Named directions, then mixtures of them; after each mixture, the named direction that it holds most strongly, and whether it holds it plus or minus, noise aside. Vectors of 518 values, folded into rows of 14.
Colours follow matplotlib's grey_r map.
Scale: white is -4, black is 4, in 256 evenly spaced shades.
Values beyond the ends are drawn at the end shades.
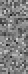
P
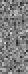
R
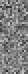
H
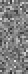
R, minus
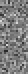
P, minus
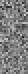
H, plus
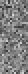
H, plus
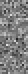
P, minus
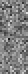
H, plus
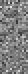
H, minus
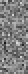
R, minus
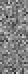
H, minus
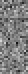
R, plus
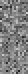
H, plus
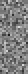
H, minus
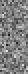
P, plus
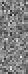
R, minus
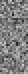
R, plus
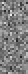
R, plus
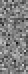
P, plus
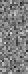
R, plus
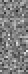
R, minus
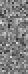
P, minus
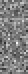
R, minus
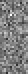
P, minus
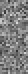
P, minus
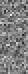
P, minus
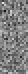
R, plus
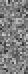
P, minus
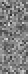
H, plus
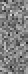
R, plus
